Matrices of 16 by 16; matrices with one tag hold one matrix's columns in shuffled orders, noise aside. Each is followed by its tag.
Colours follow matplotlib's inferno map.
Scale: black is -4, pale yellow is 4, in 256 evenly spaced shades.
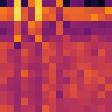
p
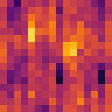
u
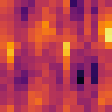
u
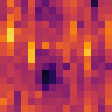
u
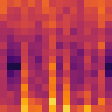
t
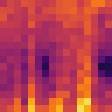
t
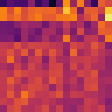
p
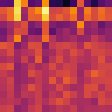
p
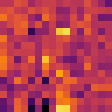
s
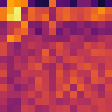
p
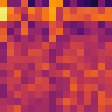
p
